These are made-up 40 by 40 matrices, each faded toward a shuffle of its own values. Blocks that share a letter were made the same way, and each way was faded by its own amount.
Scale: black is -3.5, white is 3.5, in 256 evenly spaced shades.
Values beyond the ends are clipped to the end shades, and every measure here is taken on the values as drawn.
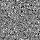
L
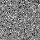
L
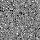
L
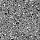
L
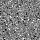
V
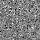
L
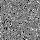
V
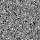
L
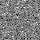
V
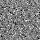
V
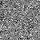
L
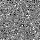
V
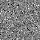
V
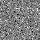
L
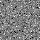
V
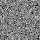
L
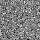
L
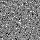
V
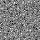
L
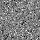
L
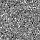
L
